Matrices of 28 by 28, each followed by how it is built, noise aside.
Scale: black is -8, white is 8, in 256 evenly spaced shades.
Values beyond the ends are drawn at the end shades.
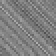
Toeplitz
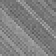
Toeplitz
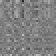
low rank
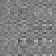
low rank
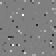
sparse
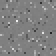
sparse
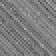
Toeplitz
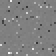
sparse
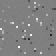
sparse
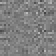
low rank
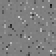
sparse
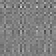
low rank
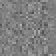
low rank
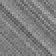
Toeplitz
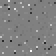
sparse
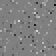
sparse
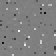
sparse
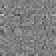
low rank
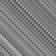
Toeplitz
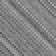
Toeplitz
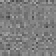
low rank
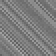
Toeplitz
